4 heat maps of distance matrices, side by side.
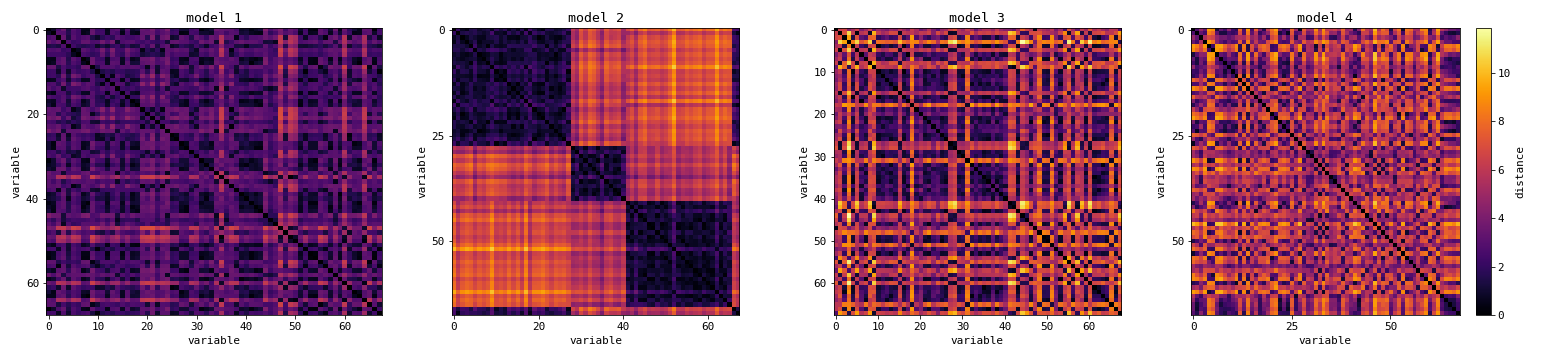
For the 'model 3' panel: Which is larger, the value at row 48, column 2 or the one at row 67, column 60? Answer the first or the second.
the second
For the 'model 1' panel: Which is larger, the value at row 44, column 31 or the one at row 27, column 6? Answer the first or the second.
the first
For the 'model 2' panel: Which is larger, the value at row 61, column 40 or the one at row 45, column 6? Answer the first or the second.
the second
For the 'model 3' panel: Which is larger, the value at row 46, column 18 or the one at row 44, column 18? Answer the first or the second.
the first
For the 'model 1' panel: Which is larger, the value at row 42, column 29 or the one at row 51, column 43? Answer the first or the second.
the first
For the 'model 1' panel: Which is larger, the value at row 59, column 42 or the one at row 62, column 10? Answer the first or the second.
the second
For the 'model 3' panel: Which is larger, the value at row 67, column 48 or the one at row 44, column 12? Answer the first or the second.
the first
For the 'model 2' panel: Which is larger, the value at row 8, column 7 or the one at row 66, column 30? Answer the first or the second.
the second
